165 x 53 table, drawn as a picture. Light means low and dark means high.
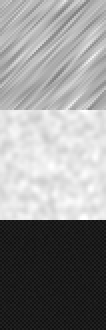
The table splits into 3 rows of 1 panel. Panel 1,1: low, slanting up to the right. Panel 2,1: very low, blotchy, faint in contrast. Panel 3,1: very high, checkered, faint in contrast.
